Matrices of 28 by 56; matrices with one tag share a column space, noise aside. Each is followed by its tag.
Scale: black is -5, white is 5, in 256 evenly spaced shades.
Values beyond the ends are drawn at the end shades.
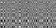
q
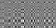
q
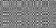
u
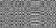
u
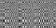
q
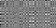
u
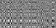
q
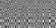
q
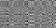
u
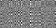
u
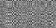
u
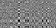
q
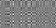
u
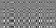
q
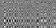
q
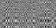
q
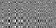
q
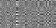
u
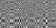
q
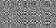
u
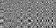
q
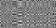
u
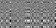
q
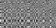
q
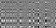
q
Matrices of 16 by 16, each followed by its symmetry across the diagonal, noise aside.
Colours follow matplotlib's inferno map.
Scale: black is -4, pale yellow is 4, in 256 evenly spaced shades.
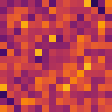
symmetric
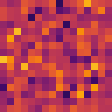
antisymmetric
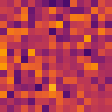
antisymmetric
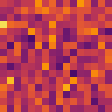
neither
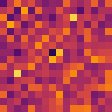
symmetric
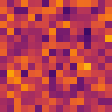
neither
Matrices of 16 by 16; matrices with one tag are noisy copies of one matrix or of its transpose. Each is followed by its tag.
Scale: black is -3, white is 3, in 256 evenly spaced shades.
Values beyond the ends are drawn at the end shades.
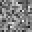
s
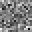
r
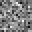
s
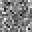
r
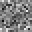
r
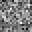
s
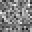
s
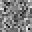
r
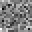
r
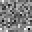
r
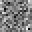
r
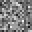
s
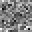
r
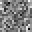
r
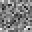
r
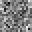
r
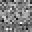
s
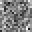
r
